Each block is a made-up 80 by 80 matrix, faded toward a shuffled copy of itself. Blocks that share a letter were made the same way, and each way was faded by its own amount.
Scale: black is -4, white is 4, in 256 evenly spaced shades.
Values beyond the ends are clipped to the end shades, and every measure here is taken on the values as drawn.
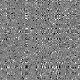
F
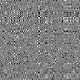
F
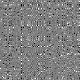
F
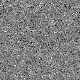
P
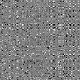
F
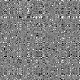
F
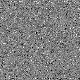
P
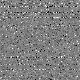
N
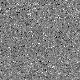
P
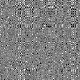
F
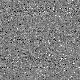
P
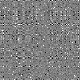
F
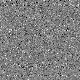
P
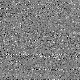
N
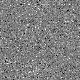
P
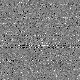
N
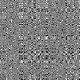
F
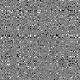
F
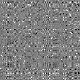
F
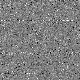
P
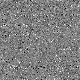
P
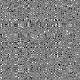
F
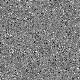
P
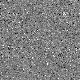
P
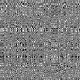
F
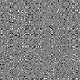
F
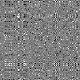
F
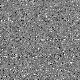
P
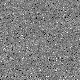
P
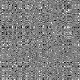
F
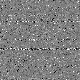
N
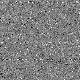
P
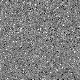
P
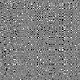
F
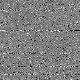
N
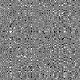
F
